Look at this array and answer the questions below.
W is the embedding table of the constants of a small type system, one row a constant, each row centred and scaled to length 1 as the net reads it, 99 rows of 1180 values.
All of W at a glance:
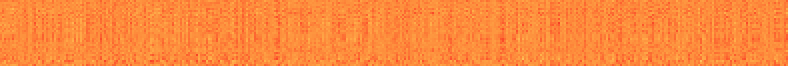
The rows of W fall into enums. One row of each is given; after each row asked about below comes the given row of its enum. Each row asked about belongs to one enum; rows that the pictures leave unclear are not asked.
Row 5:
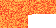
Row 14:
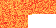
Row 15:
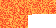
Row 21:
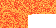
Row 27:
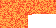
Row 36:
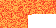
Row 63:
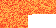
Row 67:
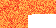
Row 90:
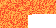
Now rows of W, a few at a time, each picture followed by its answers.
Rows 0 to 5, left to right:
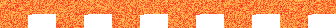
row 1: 63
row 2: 15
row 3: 27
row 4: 90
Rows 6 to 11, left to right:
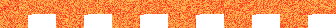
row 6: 67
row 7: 15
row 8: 5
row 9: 36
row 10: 90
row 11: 63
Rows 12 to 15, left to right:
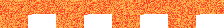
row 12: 5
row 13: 5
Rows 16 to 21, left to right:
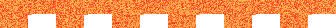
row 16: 36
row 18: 14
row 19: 14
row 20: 5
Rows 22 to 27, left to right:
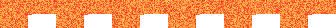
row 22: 27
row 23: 27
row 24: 15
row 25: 36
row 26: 15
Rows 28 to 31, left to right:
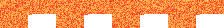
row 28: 90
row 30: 63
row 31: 5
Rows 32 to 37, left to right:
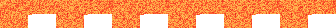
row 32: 90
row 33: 36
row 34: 27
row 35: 27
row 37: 36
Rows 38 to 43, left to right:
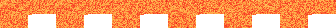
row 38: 90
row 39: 90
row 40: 27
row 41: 21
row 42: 63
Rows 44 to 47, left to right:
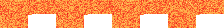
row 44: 5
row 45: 36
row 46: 5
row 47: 21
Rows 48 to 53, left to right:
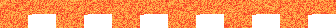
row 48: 90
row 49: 5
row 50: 27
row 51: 90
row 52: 63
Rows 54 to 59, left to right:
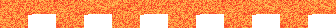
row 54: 27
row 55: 63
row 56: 90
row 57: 27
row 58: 63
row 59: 63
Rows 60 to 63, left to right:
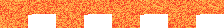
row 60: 5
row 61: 27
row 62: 63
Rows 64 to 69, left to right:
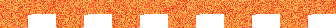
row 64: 36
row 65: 15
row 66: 15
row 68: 5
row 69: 36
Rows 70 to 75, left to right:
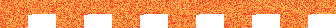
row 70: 15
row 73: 14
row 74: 63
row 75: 21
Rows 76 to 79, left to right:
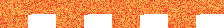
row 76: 14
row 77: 27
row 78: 15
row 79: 63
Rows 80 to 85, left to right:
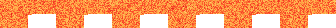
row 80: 36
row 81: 15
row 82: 90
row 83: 67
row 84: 27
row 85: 15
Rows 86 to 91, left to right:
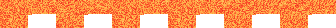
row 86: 15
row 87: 63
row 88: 15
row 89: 15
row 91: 90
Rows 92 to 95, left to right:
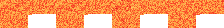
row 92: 90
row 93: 90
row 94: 67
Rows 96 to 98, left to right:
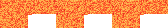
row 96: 27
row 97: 5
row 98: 5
